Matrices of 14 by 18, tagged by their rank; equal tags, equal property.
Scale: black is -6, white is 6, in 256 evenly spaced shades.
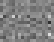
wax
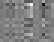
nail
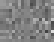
wax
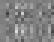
nail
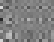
nail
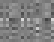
nail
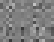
wax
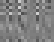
nail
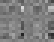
nail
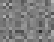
wax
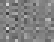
wax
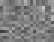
wax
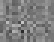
wax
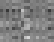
nail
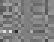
nail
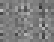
wax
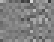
wax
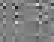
nail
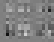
nail
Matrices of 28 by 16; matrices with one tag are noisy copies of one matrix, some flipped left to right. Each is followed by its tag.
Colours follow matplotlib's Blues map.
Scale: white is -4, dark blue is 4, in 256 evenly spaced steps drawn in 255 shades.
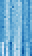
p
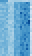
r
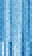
p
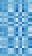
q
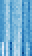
p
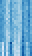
p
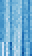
p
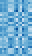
q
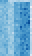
r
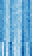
p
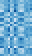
q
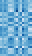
q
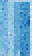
r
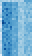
r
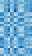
q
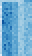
r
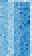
r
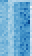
r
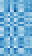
q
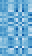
q
